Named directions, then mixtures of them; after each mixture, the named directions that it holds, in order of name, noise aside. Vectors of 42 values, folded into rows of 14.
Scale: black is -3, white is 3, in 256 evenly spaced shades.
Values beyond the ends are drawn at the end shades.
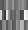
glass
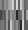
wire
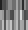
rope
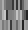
glass, wire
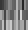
rope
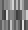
glass, wire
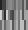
glass, rope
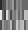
glass, rope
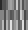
rope, wire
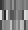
glass, rope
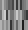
glass, wire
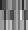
rope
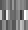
glass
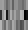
glass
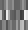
glass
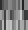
rope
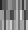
rope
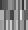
rope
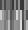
rope, wire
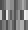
glass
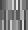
rope, wire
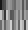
glass, rope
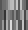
rope, wire
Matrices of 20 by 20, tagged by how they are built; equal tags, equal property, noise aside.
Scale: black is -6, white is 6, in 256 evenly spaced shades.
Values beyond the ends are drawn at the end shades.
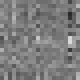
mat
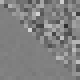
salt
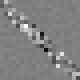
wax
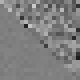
salt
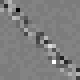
wax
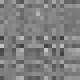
mat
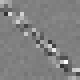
wax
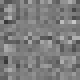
mat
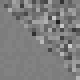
salt
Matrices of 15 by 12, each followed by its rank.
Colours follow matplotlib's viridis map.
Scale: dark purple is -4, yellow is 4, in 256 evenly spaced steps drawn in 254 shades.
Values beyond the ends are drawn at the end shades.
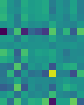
two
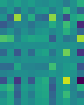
two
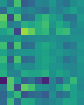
two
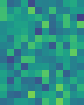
full rank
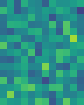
full rank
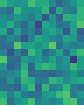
full rank
